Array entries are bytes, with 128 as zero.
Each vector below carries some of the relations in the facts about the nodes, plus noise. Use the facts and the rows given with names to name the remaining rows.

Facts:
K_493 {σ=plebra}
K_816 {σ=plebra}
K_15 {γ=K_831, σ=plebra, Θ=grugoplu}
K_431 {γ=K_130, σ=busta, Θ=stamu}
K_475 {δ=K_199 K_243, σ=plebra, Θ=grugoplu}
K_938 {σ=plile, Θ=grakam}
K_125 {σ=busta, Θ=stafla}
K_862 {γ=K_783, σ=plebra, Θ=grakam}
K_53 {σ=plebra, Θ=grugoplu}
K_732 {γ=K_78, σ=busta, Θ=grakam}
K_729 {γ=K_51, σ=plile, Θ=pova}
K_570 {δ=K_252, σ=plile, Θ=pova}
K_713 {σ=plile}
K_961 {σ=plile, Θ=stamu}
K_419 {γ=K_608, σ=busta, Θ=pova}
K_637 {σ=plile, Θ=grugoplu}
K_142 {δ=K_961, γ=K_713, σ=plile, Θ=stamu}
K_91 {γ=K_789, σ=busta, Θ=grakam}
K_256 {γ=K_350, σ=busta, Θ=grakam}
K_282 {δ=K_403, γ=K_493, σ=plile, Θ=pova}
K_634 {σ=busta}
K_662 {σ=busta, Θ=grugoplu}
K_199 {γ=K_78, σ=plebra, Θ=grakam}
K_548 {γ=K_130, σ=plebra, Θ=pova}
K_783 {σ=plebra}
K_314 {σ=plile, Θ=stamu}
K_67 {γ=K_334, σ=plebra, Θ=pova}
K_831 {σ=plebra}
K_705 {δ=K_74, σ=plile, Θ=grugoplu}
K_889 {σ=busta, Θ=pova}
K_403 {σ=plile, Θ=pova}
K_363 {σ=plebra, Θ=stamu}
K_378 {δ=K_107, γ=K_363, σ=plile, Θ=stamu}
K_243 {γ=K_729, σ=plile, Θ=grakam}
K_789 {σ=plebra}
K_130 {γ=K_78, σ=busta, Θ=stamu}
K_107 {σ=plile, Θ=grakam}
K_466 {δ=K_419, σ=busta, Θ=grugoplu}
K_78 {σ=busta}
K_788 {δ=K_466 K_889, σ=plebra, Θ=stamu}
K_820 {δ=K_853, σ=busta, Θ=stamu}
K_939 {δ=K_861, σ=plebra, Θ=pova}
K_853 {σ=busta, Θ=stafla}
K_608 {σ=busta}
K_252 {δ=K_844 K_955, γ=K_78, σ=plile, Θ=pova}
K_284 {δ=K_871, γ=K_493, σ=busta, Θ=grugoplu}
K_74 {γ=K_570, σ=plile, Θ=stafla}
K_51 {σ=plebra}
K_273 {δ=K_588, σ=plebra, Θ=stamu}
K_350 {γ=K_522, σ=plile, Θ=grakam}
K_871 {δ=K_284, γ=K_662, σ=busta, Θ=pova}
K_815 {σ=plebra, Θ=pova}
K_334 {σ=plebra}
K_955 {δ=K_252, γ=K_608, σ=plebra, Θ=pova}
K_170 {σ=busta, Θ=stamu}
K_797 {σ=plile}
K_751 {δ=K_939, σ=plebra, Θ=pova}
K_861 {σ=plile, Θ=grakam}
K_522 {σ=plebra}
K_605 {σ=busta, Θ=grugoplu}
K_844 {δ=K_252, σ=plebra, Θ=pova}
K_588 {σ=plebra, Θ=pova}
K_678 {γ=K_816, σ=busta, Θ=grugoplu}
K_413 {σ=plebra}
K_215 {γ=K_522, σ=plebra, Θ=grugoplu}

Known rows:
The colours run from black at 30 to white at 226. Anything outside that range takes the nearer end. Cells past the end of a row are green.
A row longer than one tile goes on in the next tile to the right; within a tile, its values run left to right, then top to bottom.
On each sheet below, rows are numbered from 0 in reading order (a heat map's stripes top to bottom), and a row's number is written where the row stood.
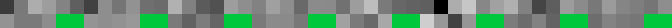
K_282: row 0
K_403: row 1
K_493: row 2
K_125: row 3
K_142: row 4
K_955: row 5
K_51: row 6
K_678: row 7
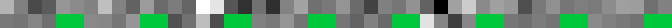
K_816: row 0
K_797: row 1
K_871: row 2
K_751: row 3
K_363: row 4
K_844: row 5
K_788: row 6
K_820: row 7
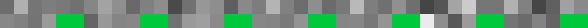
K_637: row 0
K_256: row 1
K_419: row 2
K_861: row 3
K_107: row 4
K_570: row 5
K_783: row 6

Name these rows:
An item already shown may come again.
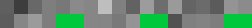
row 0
K_548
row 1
K_797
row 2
K_199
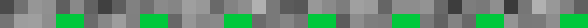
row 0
K_419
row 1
K_67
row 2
K_256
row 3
K_413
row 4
K_732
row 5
K_363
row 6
K_282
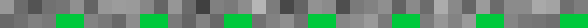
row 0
K_53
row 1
K_378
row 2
K_363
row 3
K_831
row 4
K_889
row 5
K_74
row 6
K_466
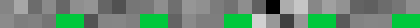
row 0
K_662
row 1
K_15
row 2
K_431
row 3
K_955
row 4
K_215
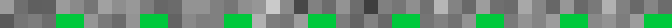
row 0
K_862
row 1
K_705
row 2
K_431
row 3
K_713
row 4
K_363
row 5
K_243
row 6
K_74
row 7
K_350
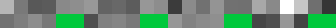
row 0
K_522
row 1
K_199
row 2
K_729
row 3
K_284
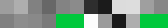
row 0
K_608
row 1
K_252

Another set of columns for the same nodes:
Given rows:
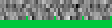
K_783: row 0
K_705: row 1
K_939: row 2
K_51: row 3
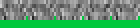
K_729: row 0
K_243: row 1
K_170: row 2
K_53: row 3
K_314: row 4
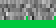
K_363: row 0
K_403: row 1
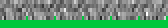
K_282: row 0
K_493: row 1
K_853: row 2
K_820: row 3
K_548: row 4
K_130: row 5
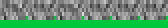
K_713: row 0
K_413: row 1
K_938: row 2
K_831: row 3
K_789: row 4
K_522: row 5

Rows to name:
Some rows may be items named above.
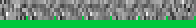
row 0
K_871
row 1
K_243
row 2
K_243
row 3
K_862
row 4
K_889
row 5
K_732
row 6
K_252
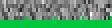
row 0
K_844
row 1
K_570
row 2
K_820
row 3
K_284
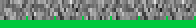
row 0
K_608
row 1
K_350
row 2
K_252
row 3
K_820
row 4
K_74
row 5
K_252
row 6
K_570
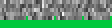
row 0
K_215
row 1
K_466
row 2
K_199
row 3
K_74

